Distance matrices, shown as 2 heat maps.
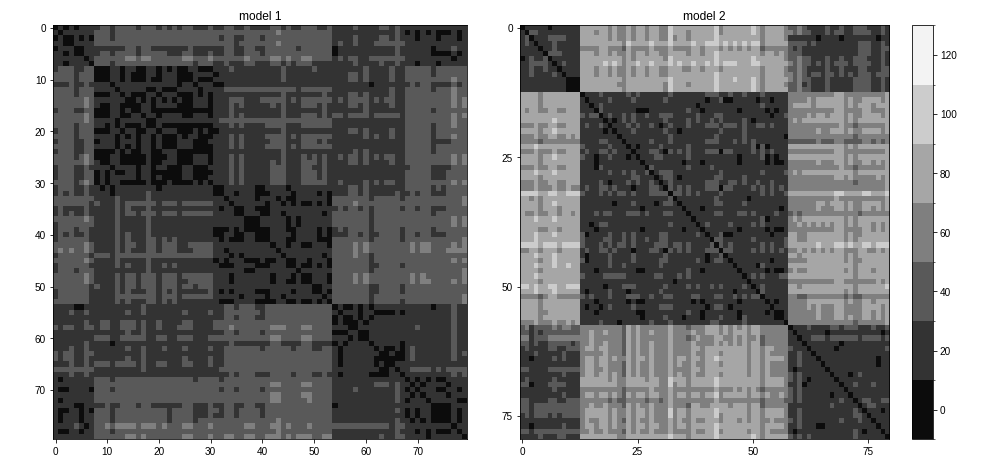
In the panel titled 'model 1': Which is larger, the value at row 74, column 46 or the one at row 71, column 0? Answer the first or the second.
the first
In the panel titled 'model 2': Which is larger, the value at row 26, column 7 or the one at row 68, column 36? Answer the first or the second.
the first
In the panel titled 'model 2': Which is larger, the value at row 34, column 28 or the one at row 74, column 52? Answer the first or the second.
the second
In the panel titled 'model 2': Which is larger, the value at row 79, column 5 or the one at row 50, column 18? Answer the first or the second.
the first
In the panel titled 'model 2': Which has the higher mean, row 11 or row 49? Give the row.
11
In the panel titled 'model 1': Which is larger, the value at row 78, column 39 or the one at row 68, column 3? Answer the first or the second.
the first
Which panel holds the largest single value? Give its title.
model 2
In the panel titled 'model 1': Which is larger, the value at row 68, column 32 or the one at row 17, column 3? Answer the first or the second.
the second
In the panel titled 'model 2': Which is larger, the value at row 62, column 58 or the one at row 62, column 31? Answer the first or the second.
the second
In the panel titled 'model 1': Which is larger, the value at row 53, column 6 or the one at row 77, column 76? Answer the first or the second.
the first
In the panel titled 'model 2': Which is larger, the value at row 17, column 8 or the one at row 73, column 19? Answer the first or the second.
the first
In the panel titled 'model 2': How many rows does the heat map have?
80
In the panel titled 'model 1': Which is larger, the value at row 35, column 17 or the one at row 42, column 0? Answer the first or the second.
the second
